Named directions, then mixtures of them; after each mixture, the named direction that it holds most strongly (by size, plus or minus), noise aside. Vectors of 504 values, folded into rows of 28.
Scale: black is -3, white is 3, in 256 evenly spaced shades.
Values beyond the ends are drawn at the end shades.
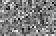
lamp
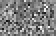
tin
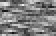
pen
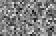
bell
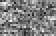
pen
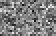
bell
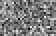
lamp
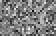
lamp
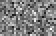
bell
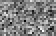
bell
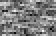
pen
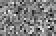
bell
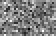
lamp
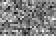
lamp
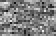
pen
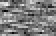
pen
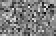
tin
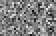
bell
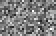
bell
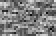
pen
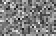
lamp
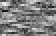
pen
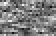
pen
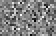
bell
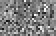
tin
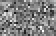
tin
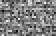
lamp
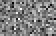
bell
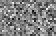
bell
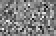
tin
